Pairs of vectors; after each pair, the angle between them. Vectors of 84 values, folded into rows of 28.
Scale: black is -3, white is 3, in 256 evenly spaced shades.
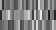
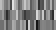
partly opposed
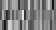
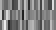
nearly opposite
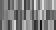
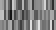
orthogonal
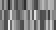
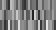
partly aligned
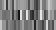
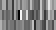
nearly parallel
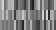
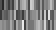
nearly opposite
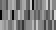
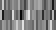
partly opposed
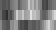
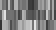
partly opposed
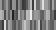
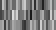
nearly opposite
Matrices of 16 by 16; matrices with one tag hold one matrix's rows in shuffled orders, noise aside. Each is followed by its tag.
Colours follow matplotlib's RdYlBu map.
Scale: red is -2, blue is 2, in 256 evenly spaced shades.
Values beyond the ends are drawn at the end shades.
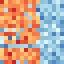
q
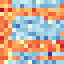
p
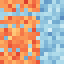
q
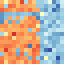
q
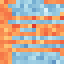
p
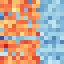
q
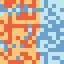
q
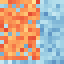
q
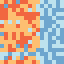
q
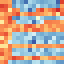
p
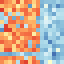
q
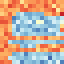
p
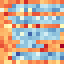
p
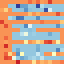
p
